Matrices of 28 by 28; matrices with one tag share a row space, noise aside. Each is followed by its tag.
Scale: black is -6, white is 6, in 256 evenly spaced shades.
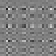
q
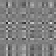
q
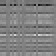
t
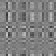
q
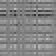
t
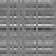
t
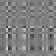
q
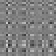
q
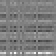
t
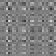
q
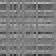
t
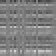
t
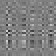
q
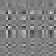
q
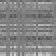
t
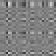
q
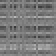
t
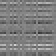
t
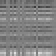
t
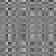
q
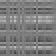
t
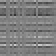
t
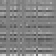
t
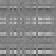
t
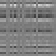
t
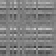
t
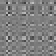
q
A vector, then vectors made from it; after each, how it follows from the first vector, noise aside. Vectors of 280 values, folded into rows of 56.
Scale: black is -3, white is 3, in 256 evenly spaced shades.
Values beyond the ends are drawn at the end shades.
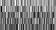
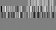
partly zeroed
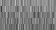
shrunk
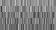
shrunk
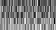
reversed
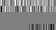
partly zeroed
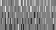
partly zeroed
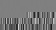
partly zeroed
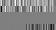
partly zeroed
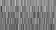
shrunk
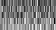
reversed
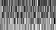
reversed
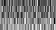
reversed
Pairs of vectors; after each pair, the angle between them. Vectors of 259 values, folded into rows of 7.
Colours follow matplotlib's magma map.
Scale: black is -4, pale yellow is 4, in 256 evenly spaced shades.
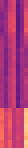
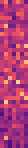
partly opposed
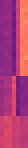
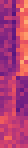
nearly parallel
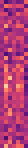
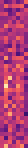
nearly parallel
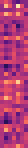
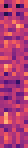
nearly opposite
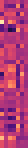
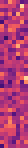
partly opposed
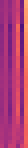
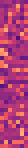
orthogonal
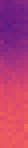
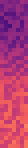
nearly parallel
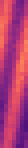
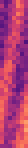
nearly opposite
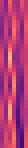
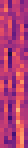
nearly opposite
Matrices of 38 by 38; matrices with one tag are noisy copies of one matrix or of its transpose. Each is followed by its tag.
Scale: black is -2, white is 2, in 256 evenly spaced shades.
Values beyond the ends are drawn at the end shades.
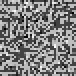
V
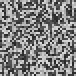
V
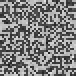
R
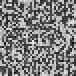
R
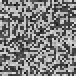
V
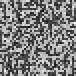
V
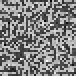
V
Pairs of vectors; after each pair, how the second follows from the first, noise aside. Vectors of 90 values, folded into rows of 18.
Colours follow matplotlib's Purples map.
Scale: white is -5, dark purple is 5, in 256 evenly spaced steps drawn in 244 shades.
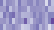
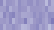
shrunk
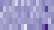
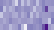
copied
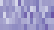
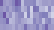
sign-scrambled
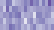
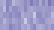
shrunk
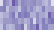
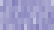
shrunk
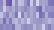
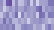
copied
